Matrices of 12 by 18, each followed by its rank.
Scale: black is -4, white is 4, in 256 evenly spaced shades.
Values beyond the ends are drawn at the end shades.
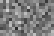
full rank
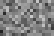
full rank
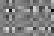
two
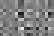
two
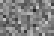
full rank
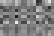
two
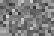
full rank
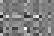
two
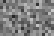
full rank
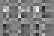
two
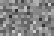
full rank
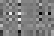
two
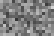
full rank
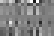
two
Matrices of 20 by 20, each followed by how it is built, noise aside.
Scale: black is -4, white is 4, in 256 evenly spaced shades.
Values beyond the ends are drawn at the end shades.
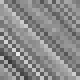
Toeplitz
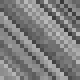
Toeplitz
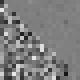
lower triangular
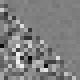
lower triangular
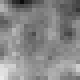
smooth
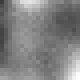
smooth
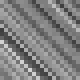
Toeplitz
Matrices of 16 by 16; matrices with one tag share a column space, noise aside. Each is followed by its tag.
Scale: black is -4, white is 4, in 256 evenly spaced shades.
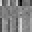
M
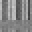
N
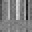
N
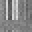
N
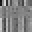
M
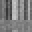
N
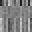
M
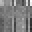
M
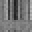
N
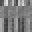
M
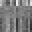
M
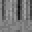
N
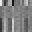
M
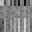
M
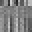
M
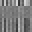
M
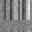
N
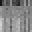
M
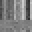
N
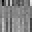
M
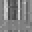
N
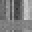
N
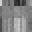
M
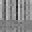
N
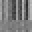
N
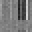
N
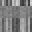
M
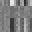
M
